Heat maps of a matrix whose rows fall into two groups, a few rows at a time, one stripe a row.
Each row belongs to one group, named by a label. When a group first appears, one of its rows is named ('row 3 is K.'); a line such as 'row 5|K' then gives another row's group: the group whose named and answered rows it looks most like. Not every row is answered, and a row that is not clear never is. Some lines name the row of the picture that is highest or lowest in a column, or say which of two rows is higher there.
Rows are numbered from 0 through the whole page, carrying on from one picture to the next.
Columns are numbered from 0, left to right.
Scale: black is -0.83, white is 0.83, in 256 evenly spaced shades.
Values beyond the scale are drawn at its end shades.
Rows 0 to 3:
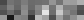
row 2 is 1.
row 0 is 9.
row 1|1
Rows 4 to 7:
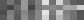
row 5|9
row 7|1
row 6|1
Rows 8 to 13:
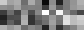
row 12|9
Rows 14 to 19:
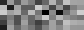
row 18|9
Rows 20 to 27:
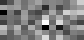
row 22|9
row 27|1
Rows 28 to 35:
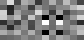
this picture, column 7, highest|28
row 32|1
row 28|9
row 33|9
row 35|1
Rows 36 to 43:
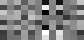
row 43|1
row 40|9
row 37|1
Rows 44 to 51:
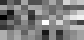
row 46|9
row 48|1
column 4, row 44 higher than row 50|No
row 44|9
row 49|9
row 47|9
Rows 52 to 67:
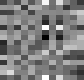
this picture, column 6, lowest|59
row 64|9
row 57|1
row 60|9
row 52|1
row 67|1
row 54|9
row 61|9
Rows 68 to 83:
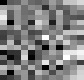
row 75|1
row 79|9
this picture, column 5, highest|72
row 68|9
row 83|9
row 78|9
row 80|1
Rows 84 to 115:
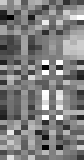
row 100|9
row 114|1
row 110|9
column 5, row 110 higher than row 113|No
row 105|1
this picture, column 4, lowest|87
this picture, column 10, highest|87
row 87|9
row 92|9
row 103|1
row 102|1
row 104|1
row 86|9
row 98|1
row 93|9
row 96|1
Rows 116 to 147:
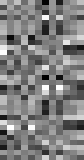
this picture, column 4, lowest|123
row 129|1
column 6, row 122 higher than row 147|No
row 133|1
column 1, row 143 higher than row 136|No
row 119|1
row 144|1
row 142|9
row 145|9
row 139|9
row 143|9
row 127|9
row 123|9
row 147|1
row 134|1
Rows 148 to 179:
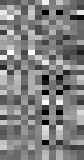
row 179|1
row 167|1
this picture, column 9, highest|161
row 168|1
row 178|1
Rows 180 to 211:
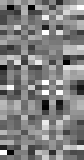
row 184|9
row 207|1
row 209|9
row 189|9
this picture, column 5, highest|192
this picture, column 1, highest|197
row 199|9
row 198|1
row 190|9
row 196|1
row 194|9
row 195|9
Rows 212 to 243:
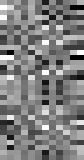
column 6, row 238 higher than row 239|No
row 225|9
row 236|9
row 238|9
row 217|1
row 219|9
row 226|1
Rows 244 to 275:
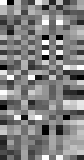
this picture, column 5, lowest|259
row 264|9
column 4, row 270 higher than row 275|Yes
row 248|1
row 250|9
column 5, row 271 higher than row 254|No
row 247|1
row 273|9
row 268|9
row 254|1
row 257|9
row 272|9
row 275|1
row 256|1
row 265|9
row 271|9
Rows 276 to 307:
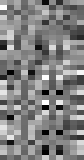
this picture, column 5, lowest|285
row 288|9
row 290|9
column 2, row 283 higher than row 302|No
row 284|9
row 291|1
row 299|9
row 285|9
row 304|9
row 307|1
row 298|1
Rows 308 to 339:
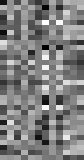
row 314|9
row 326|1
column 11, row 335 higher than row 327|No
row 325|1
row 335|9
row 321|1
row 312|1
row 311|9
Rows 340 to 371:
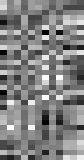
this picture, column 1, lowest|371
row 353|1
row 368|9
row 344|9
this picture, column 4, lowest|371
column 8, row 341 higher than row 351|No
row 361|9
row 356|1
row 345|1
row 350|9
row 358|9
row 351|1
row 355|1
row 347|1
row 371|9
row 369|9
